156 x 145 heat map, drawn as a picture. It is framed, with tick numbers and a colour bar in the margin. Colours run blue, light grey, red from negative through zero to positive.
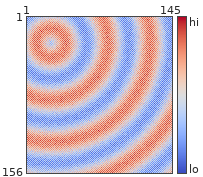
Odd rows or columns: none. Slope: none. Rings: centred on the top left.
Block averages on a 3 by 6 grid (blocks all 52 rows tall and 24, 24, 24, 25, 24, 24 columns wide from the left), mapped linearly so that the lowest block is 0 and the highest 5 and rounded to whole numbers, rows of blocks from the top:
5 5 0 5 2 3
2 2 3 2 4 1
2 2 3 3 3 3
